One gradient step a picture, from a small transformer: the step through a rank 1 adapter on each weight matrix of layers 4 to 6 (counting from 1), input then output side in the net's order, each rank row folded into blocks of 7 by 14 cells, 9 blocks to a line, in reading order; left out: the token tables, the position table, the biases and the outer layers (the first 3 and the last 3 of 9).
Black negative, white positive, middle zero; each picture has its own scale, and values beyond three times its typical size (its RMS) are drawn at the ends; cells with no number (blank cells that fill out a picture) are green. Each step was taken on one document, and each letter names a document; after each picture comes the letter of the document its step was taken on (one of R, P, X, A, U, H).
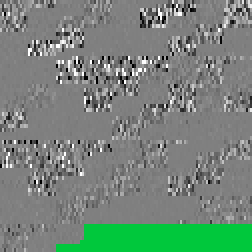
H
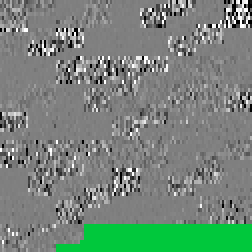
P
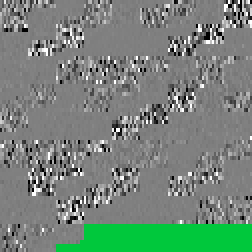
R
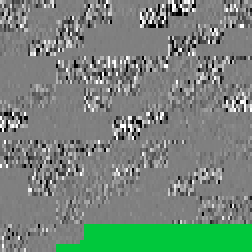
P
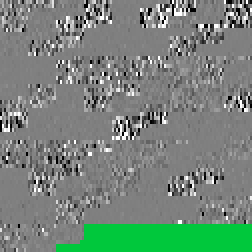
H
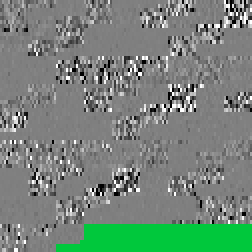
R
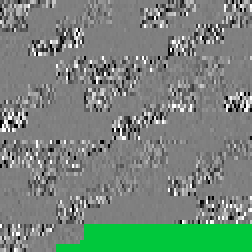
R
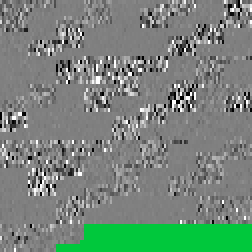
P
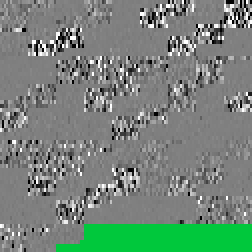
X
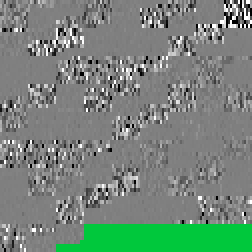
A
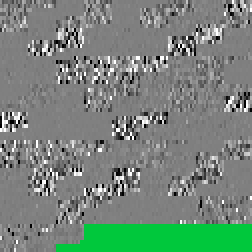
P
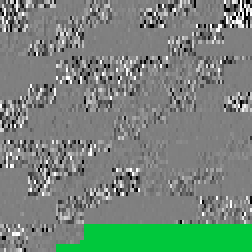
A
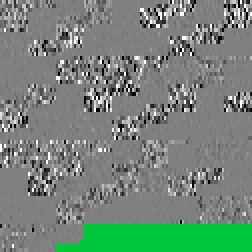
X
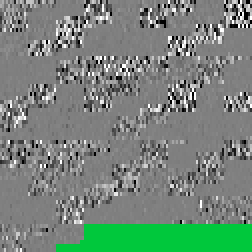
A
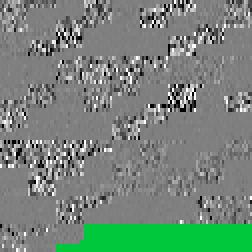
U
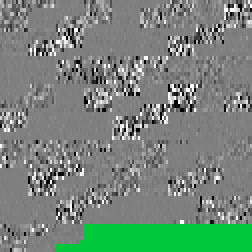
R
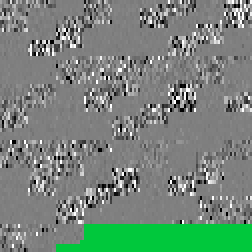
X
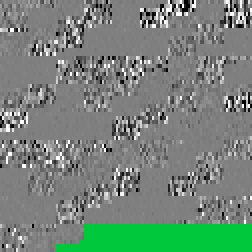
H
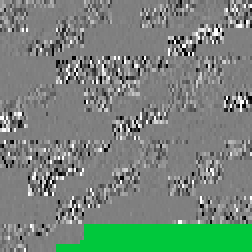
R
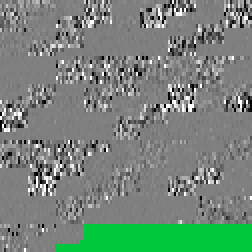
H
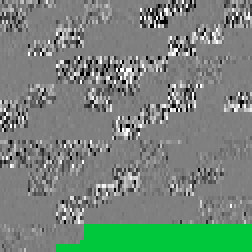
A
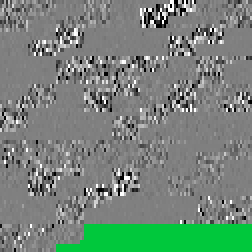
P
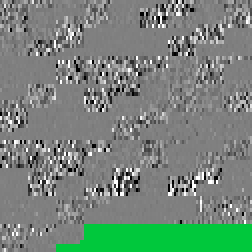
H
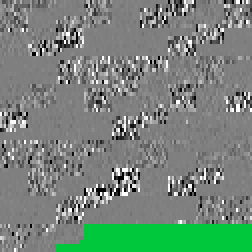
P
